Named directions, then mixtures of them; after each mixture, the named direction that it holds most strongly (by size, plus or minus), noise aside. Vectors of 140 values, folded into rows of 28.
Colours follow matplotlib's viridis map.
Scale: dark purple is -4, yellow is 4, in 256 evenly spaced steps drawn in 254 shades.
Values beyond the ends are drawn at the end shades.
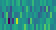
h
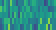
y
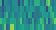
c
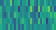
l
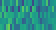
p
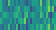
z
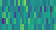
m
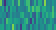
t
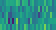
h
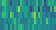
l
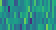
t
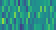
m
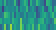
c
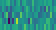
h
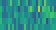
l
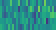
l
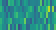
z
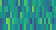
y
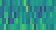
h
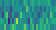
h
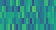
p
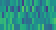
p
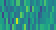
h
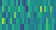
m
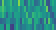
c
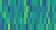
z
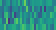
h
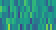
y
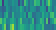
c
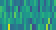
y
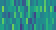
m
